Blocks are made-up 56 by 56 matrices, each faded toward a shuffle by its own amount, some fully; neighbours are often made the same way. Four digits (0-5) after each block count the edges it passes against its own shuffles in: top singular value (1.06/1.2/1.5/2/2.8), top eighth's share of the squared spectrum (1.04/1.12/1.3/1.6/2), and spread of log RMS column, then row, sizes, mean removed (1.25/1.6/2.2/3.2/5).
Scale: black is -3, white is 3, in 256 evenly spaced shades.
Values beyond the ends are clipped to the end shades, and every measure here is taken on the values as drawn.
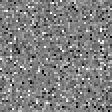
0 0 0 0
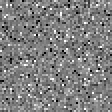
2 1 0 0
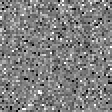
0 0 0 0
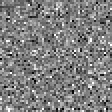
3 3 1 1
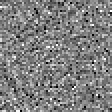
3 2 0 0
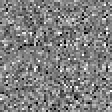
3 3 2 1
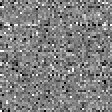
3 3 1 2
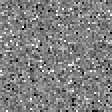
0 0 0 0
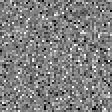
2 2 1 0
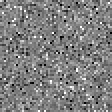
0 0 0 0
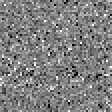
2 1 0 0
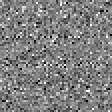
3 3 1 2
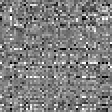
4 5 2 3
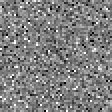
0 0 0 0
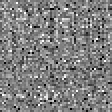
3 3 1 2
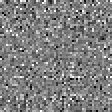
3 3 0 2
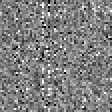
1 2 3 0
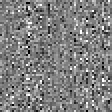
1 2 4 0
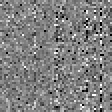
2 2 3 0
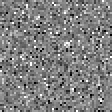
0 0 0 0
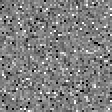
1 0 0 0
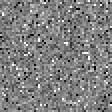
1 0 0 0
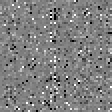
2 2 2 1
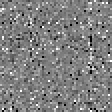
2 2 1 1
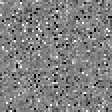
1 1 1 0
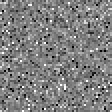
1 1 0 0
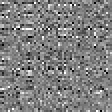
4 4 3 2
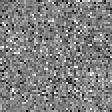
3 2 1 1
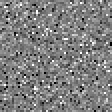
0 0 0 0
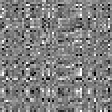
5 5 3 3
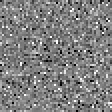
2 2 0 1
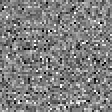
3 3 1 1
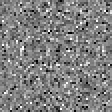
3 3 2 1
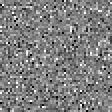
3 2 1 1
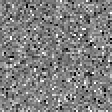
2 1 0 0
